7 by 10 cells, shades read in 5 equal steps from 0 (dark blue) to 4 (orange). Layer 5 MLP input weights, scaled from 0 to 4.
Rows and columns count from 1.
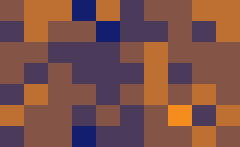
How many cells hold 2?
30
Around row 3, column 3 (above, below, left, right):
2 2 2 1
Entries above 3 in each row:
0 0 0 0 0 1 0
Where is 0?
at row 1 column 4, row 2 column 5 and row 7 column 4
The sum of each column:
12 16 14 7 9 9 16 15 15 17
